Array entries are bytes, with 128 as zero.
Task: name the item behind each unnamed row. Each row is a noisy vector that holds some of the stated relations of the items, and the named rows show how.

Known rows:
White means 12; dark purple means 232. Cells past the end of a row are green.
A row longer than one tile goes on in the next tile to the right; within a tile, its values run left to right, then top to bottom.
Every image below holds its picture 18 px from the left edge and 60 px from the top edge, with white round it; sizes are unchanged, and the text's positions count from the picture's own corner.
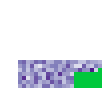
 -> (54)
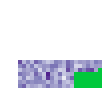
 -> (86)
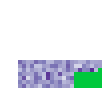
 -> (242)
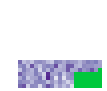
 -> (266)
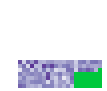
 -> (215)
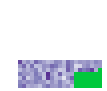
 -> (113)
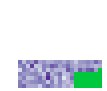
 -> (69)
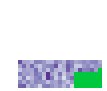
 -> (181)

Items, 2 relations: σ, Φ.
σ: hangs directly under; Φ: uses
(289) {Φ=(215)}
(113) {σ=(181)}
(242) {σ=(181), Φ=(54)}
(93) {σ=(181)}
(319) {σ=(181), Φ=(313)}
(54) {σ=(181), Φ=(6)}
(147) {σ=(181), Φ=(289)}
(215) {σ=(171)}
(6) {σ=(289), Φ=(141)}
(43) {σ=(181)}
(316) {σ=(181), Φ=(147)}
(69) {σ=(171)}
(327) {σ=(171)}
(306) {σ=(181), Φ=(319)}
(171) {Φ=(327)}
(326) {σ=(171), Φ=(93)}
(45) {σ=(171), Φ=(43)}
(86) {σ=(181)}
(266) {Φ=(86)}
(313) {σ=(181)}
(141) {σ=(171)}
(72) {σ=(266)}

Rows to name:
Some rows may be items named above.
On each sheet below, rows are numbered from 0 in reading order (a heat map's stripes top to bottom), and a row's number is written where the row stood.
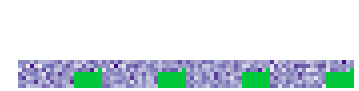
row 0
(6)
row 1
(141)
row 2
(242)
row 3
(289)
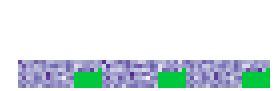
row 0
(316)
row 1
(147)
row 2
(242)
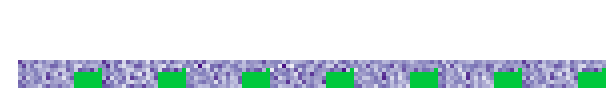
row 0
(306)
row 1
(319)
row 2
(141)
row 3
(6)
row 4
(171)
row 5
(72)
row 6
(313)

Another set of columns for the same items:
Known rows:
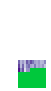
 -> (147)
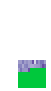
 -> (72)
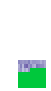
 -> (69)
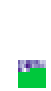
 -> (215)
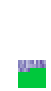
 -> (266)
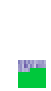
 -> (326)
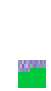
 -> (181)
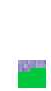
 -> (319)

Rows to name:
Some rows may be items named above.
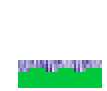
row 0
(266)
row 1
(316)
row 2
(147)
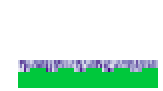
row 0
(141)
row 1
(147)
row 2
(6)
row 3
(242)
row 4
(171)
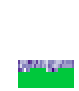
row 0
(289)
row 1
(54)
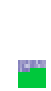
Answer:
(306)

